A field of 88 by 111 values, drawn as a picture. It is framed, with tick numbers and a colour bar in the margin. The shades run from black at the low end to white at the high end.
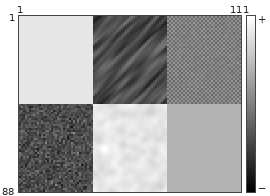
The table splits into 2 rows of 3 panels. Panel 1,1: very high, flat. Panel 1,2: low, slanting up to the right. Panel 1,3: middling, checkered. Panel 2,1: low, fine-grained. Panel 2,2: very high, blotchy, faint in contrast. Panel 2,3: high, flat.
